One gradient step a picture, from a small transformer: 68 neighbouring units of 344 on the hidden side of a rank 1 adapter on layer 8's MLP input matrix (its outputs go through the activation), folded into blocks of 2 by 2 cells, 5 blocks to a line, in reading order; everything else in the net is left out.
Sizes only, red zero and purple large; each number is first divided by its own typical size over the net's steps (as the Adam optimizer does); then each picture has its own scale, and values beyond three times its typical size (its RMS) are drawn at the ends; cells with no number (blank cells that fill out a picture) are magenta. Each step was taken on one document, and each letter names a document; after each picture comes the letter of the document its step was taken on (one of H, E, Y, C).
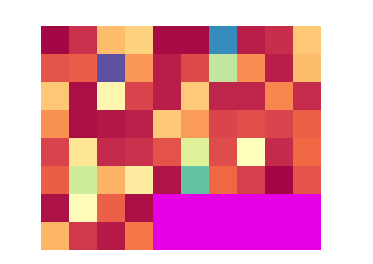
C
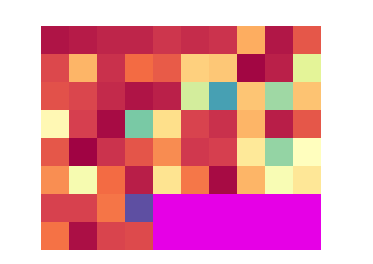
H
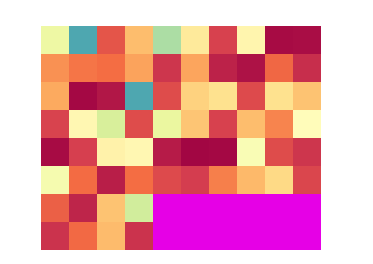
H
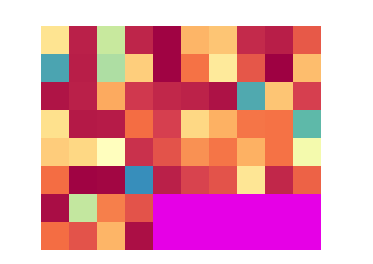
C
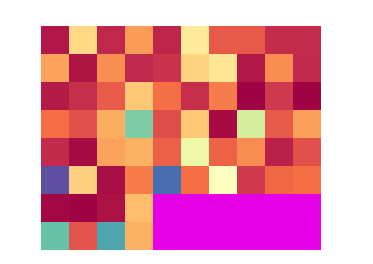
H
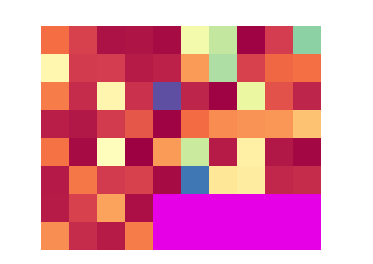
C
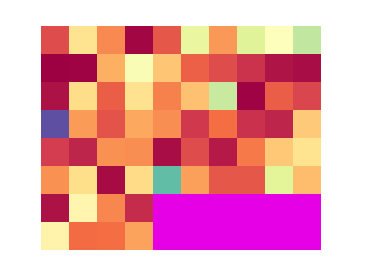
H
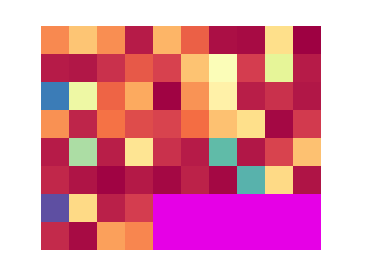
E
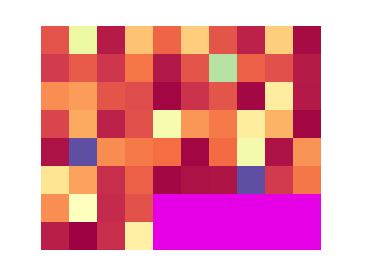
E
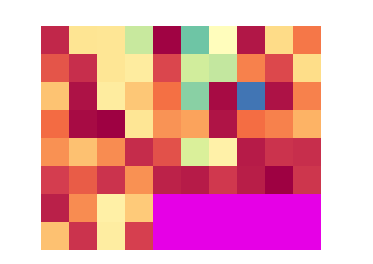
C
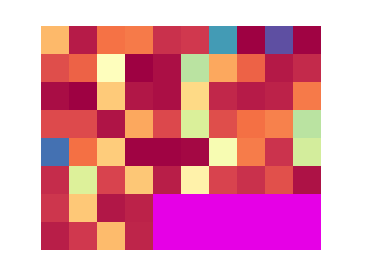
C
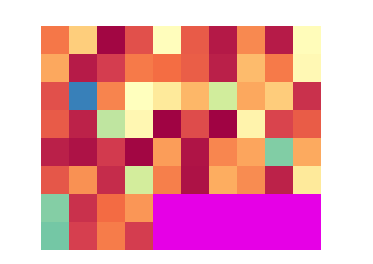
H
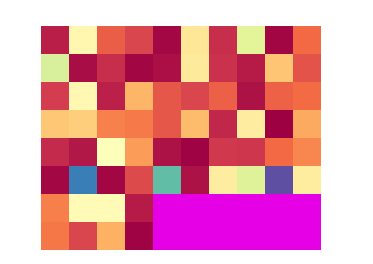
H
